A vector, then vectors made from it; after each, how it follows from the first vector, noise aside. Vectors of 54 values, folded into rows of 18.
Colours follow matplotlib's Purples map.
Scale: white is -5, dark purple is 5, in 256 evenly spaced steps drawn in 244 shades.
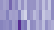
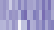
negated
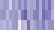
negated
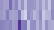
copied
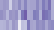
negated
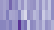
copied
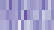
sign-scrambled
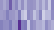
copied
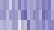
negated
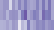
negated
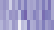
negated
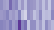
copied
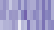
negated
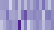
sign-scrambled
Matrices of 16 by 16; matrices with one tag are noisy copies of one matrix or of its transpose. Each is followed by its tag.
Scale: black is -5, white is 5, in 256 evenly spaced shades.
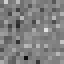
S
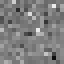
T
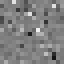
T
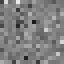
S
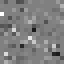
T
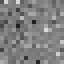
S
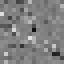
T
